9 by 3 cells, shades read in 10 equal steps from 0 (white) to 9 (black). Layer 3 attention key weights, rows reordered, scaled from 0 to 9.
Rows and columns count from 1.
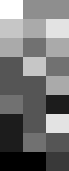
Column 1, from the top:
0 2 3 6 6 5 8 8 9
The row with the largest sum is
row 9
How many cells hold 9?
2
